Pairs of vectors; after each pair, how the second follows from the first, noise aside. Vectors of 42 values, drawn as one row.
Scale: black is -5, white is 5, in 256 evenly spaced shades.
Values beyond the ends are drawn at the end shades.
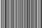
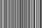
wrapped around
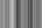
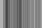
wrapped around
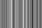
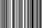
scaled up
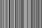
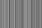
shrunk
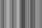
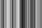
scaled up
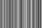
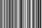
scaled up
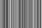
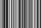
scaled up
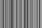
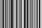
scaled up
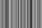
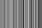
shuffled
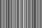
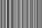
shuffled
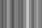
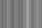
shrunk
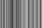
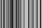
scaled up
